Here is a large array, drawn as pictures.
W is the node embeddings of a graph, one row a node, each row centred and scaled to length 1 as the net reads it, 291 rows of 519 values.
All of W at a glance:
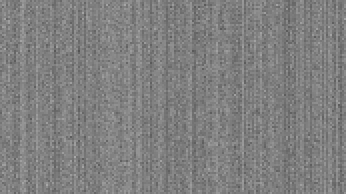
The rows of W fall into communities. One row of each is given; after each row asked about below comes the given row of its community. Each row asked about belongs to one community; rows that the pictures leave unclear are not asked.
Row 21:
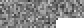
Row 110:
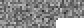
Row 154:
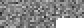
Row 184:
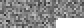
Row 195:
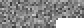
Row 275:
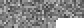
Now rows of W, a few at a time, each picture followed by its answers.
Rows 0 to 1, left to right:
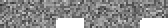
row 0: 154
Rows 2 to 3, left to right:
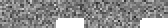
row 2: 275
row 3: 154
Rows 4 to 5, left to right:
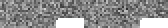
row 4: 110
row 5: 275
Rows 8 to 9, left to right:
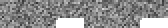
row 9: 21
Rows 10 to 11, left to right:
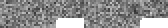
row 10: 275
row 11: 275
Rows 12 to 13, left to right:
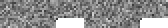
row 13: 21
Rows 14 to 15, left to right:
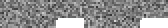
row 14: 184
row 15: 154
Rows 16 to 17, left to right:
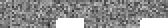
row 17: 275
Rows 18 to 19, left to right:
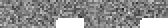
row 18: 275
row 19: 154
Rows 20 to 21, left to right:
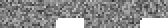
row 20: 195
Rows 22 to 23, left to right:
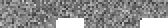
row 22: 275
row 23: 21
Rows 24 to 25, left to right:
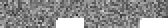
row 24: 110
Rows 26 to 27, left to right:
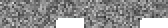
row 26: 21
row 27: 154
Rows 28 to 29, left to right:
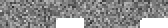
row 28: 154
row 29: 21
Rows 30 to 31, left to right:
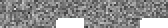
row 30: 110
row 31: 184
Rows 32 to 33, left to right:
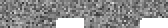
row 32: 184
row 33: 184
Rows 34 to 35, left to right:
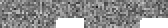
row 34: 184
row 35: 275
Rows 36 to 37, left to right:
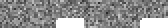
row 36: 195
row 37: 110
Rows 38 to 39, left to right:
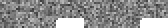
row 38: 195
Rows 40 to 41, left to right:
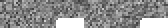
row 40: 110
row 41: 110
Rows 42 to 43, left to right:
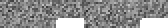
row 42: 184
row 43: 154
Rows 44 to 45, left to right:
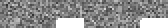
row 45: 195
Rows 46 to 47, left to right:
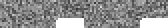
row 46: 275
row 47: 110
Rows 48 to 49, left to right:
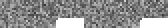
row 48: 275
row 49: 275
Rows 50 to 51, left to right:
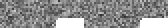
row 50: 195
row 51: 110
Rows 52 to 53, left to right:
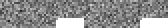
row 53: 154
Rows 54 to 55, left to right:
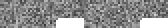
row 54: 275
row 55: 275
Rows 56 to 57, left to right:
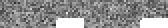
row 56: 184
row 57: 275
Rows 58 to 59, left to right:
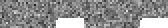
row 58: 184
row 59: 110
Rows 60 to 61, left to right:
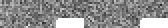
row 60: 275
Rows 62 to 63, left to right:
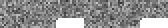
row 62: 275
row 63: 21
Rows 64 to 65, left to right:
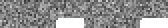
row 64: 21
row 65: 184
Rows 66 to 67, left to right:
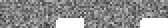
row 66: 195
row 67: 195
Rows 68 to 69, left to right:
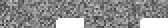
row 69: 195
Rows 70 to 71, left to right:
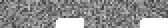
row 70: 195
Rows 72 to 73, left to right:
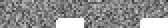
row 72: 110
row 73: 154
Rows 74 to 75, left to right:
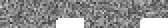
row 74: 21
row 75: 195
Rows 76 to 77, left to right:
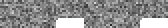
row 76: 195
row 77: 195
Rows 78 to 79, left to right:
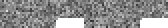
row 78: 195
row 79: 184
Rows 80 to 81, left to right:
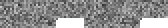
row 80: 21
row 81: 21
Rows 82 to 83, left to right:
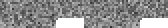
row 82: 110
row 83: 275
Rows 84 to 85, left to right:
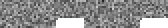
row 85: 195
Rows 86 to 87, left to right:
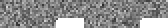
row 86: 110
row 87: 184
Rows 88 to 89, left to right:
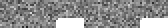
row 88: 195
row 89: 154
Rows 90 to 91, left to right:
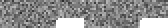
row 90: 21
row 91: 110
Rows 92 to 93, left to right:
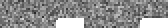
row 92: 21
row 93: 195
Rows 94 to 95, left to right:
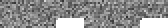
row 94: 154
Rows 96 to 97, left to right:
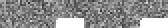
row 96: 275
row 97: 21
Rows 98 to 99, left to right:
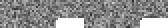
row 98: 184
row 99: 184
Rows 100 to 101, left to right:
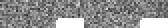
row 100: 184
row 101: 275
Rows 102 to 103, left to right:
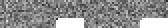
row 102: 110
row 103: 275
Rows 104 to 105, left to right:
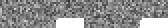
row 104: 275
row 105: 184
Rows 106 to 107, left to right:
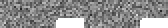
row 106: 110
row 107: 21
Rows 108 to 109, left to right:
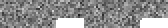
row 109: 21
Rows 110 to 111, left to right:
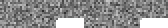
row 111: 184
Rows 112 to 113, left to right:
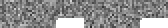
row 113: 184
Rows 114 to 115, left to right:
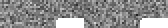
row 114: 275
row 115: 110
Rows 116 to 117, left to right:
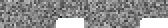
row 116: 110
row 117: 110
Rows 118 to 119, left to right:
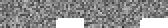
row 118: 184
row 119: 21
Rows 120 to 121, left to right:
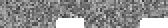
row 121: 110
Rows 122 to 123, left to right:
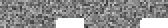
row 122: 184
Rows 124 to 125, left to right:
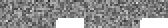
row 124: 110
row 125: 275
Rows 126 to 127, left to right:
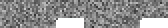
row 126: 21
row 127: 184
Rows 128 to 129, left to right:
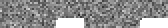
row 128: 184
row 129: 21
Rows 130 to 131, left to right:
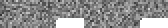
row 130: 195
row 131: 21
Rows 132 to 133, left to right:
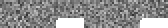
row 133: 275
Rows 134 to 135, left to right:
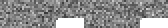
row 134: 110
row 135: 195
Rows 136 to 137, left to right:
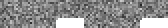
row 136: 154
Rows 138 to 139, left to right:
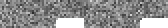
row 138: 275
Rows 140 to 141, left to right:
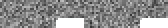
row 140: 195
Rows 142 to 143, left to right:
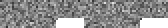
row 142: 110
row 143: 21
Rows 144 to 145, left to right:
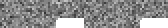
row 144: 195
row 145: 195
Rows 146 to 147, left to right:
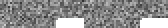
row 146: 110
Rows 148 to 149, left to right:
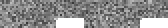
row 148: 275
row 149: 154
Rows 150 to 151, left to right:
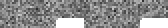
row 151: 195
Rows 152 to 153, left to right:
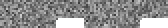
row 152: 21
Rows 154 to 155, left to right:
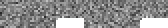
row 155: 21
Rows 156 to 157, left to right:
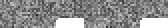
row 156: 275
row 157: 184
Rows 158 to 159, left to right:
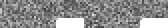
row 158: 275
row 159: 195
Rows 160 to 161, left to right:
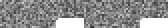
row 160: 275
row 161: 184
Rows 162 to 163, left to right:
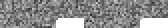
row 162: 110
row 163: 195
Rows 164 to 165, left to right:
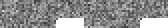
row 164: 21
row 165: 110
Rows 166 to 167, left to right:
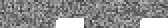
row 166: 110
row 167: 195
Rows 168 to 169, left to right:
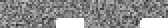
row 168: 184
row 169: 110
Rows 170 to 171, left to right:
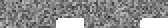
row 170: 110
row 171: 110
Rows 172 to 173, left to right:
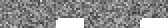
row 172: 184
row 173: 195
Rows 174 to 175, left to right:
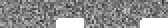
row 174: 275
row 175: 21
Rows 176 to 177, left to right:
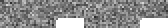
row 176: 110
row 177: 275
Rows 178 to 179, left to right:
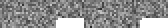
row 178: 184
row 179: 184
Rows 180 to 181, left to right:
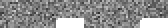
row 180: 154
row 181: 275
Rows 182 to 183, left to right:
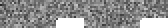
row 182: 21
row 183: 275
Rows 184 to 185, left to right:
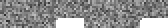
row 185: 110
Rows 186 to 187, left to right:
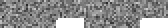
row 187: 184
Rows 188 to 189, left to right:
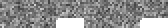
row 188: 195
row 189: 275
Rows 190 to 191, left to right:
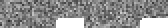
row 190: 110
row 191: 110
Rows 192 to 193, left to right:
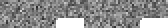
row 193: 110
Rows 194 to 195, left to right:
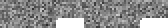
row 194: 184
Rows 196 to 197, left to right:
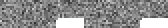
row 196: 275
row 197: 184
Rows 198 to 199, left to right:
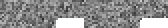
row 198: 110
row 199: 195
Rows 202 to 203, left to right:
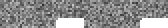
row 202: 275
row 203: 154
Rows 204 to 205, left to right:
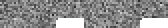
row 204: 184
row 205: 184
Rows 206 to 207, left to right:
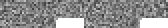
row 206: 184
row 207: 184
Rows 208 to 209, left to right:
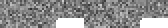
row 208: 275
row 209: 110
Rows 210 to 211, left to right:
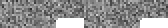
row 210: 275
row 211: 275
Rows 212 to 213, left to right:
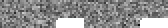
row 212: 195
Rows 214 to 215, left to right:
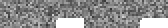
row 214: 195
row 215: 195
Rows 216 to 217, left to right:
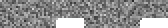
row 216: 195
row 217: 21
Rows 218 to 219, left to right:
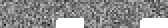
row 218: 21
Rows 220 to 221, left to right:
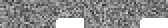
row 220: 195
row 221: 275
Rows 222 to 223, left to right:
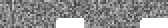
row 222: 275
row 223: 110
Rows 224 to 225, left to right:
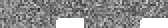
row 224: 275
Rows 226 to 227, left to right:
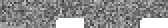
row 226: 110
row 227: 154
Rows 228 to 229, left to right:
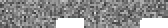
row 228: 195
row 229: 275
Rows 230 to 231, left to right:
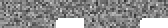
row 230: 110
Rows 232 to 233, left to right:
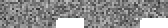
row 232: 154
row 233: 275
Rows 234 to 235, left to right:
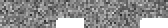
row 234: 21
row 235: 275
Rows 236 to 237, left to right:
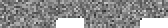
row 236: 195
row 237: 21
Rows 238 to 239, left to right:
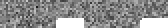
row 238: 184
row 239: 110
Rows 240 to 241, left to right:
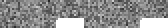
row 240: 195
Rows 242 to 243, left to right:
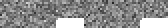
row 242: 195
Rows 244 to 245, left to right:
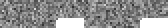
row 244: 21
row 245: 110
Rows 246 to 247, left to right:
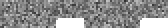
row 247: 110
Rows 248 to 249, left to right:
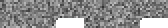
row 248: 110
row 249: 195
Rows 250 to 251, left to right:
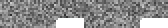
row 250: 275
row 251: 195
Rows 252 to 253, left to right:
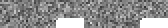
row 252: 21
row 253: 21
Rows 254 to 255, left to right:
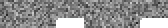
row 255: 195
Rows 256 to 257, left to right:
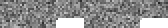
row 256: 184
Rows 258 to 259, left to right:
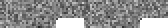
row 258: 110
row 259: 110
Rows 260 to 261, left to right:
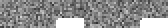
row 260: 275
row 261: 21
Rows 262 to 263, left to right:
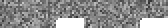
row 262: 195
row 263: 21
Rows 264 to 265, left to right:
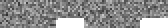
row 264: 184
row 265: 110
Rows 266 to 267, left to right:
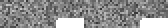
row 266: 21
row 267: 275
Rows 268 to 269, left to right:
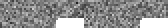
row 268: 195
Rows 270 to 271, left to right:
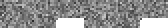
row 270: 110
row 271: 110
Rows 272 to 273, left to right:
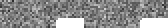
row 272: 195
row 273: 275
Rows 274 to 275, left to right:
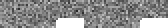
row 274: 275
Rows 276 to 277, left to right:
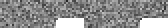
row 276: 275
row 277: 110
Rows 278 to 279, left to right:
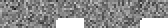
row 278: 184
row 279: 21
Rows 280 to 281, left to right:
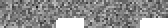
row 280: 110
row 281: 275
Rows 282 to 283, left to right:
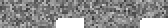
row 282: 110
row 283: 195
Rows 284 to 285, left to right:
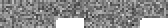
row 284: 275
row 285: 184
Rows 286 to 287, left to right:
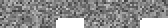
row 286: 110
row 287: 110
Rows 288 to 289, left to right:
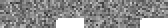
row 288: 110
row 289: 184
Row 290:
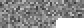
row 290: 275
